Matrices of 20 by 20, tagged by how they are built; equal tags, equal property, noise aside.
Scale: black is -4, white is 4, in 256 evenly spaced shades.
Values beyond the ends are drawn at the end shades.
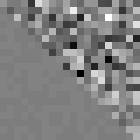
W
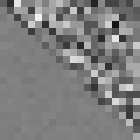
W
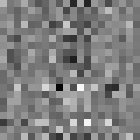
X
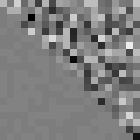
W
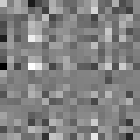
X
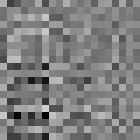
X
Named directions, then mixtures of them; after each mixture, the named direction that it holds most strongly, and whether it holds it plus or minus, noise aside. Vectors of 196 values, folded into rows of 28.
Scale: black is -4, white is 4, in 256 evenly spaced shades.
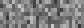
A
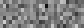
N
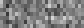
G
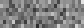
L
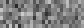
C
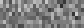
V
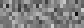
V, minus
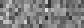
G, minus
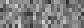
C, minus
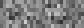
G, minus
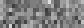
C, plus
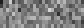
V, minus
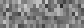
V, plus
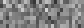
A, plus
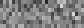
V, minus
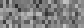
C, plus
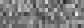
V, plus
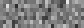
N, minus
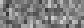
G, plus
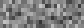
G, minus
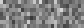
A, minus
